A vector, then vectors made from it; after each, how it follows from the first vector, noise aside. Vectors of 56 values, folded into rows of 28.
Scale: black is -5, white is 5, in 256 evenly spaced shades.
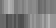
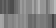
wrapped around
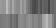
reversed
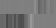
partly zeroed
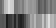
scaled up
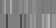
partly zeroed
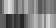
scaled up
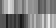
scaled up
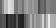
scaled up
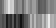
scaled up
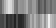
scaled up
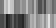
scaled up
